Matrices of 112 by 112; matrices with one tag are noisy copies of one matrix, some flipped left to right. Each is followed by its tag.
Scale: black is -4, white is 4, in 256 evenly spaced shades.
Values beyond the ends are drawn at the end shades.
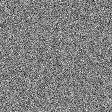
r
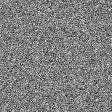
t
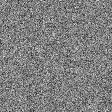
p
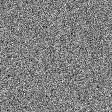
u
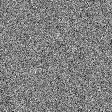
p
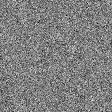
p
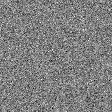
t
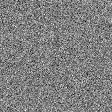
r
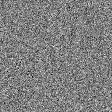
u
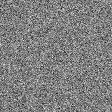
t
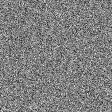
u
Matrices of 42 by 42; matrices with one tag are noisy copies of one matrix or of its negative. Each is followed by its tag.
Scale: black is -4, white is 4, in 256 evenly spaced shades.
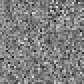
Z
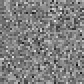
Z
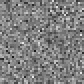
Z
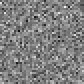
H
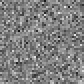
H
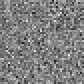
Z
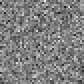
H
